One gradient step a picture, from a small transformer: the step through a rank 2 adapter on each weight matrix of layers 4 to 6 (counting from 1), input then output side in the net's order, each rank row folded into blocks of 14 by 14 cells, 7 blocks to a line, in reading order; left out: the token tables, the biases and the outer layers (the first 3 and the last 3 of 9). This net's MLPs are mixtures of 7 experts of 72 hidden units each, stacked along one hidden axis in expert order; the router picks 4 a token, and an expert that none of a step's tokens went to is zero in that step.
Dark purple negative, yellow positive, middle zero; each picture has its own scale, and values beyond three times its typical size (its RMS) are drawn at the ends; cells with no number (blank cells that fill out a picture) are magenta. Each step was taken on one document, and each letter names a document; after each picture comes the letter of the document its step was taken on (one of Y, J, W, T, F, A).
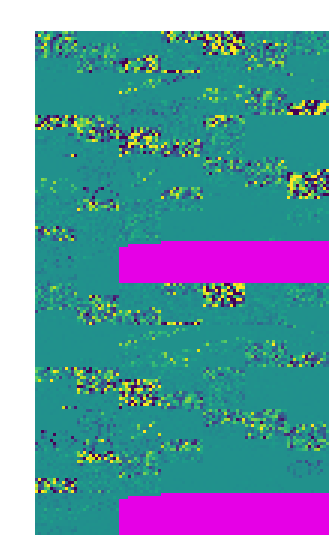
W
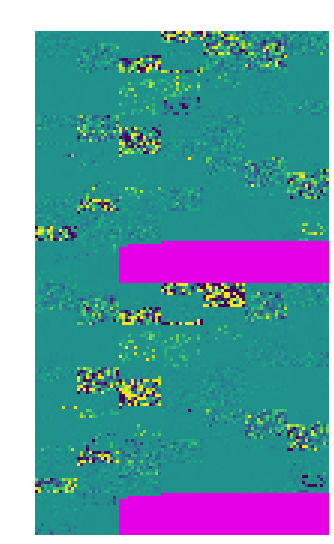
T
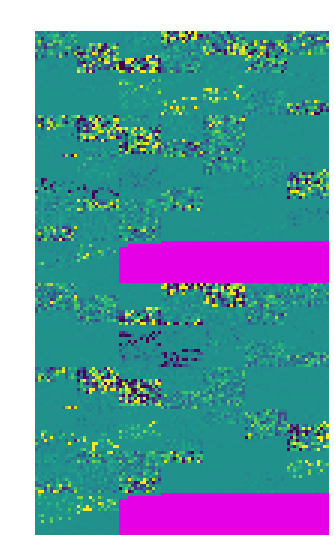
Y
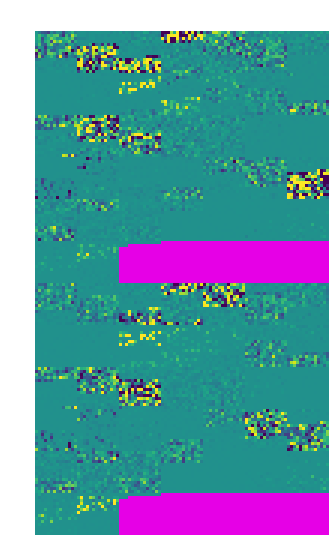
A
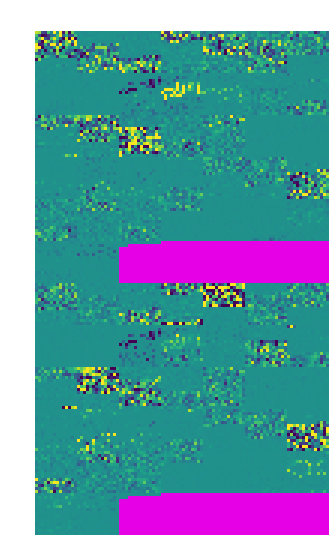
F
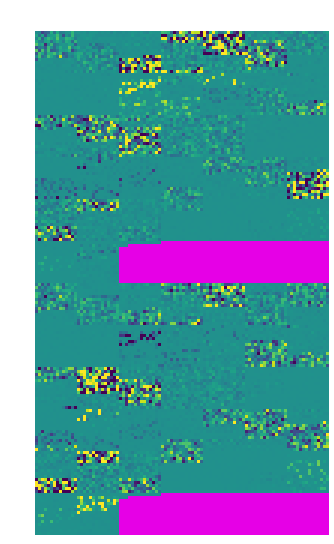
A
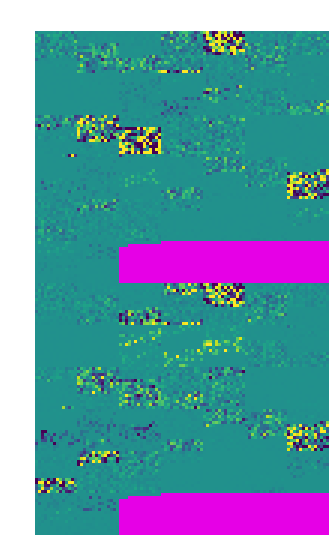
Y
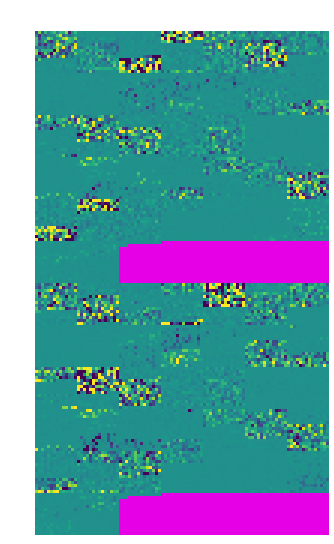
T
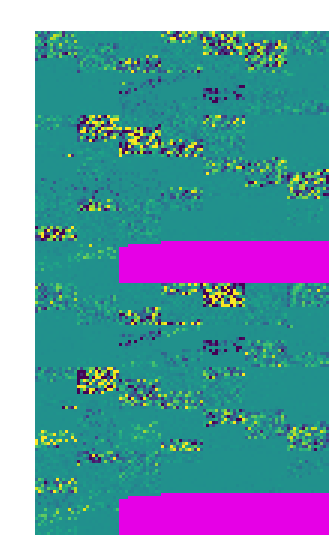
W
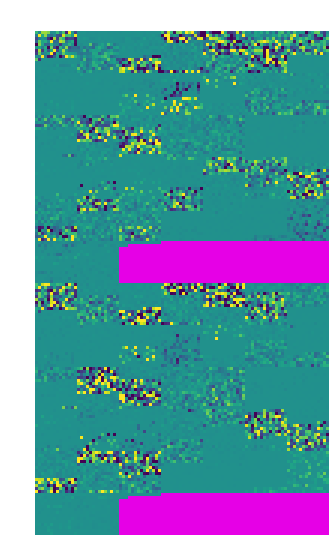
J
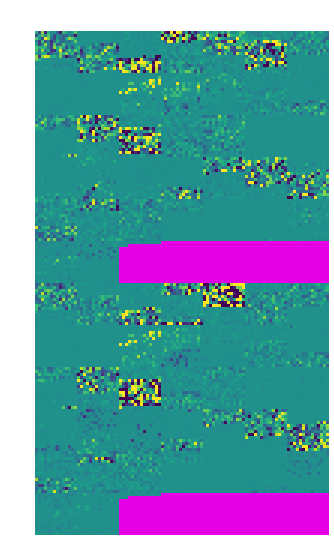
F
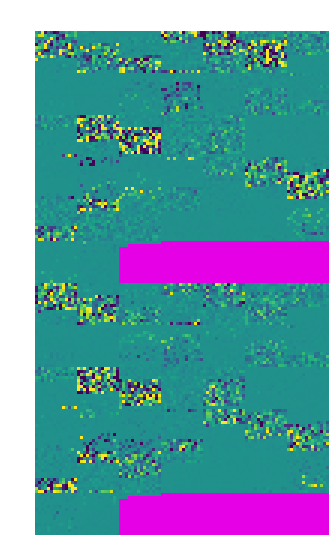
J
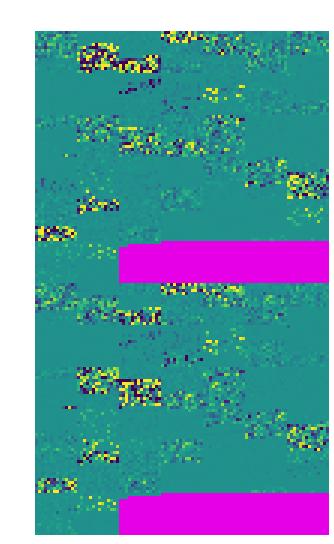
W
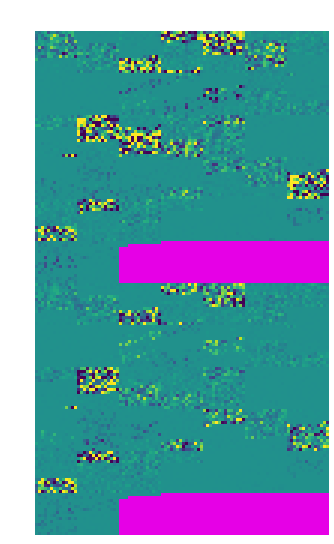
W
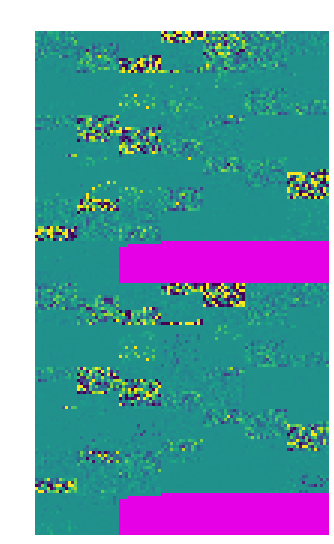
J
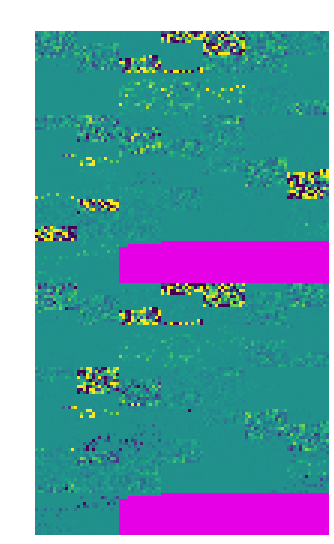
T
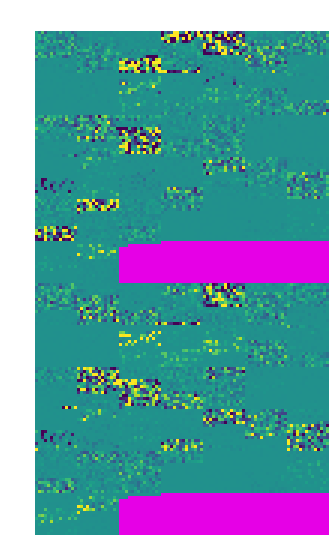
A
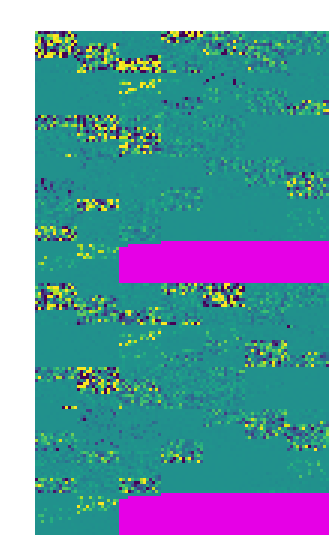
A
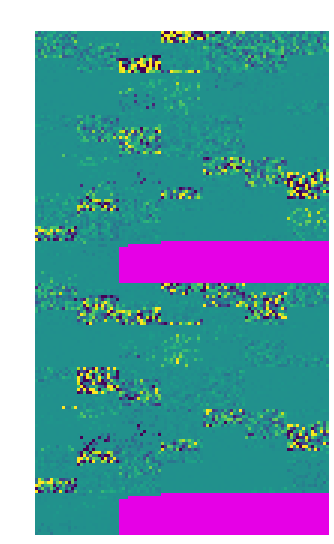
J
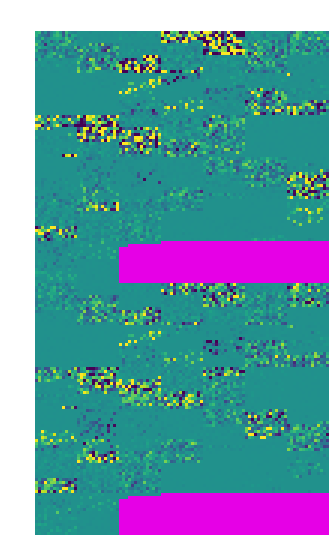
W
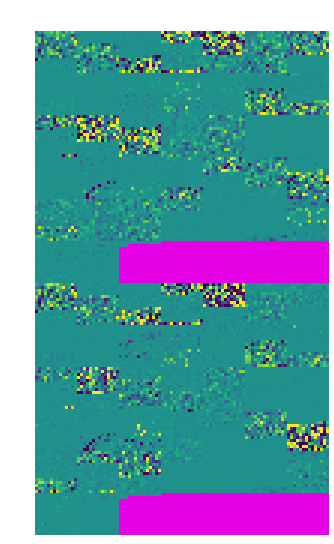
J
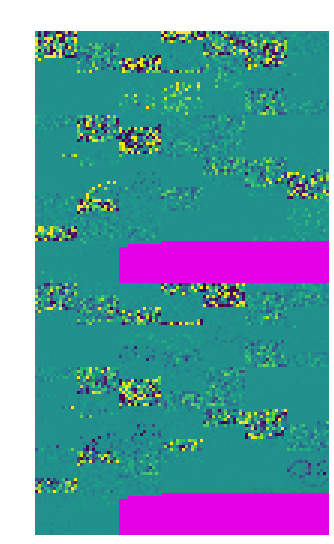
J
